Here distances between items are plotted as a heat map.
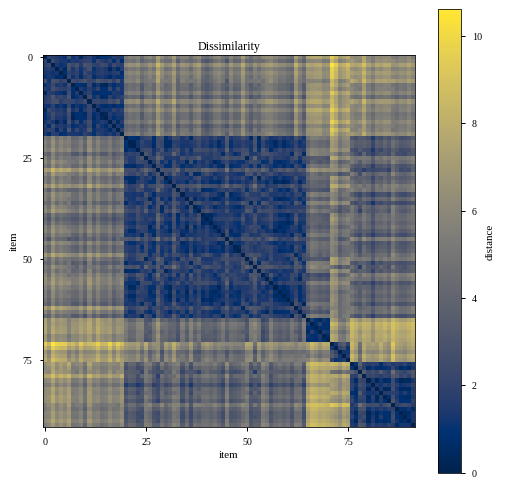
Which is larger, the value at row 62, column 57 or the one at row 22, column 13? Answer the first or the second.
the second
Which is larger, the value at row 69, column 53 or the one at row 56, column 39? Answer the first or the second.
the first
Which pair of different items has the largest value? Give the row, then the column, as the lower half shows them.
71, 2
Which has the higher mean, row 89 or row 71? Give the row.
71
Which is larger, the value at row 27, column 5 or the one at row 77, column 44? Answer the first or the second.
the first
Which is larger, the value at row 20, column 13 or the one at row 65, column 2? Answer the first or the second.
the second
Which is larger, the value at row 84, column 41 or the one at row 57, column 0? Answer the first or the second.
the second
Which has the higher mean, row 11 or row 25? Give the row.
11
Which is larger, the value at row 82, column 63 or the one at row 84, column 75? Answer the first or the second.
the second
